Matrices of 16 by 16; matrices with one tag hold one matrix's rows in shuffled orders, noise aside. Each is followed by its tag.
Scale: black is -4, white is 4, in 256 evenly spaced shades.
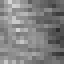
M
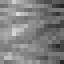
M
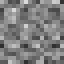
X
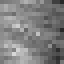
M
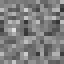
X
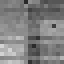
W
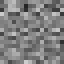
X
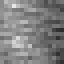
M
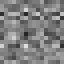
X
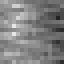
M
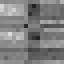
W
